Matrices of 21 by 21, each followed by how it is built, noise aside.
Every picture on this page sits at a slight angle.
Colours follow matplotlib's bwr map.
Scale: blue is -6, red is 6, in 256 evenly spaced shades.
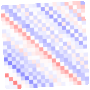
Toeplitz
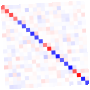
diagonal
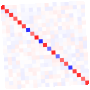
diagonal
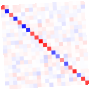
diagonal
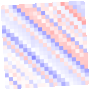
Toeplitz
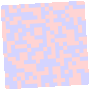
noise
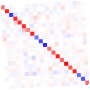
diagonal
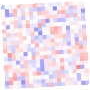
noise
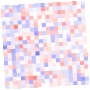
noise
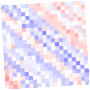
Toeplitz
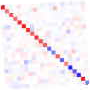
diagonal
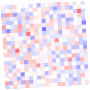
noise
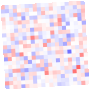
noise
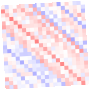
Toeplitz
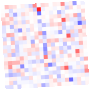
noise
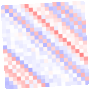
Toeplitz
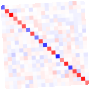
diagonal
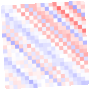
Toeplitz
